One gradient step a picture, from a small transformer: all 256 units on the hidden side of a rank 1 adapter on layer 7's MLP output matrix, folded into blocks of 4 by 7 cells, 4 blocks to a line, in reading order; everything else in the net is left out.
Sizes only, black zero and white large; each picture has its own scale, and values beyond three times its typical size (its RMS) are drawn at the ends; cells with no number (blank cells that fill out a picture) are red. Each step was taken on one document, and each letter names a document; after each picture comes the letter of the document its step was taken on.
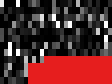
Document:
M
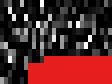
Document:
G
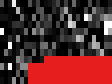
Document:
M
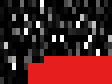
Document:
G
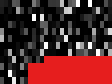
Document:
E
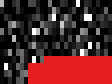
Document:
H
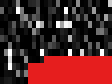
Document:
M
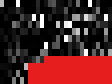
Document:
M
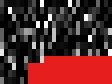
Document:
G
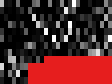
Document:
E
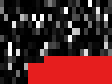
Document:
M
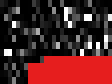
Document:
H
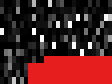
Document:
H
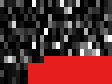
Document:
E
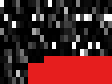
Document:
H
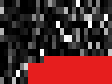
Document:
M
